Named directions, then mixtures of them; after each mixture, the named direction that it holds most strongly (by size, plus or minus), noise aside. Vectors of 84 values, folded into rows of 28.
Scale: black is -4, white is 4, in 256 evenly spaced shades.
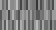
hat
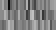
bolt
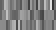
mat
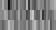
bolt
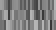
bolt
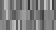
mat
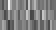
bolt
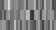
bolt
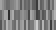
hat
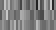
mat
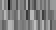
bolt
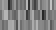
bolt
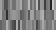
mat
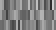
mat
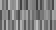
hat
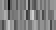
bolt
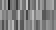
hat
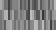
bolt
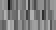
bolt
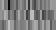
bolt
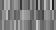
mat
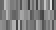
mat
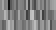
bolt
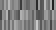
hat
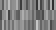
hat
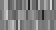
mat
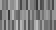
hat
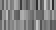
hat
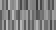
hat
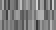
hat
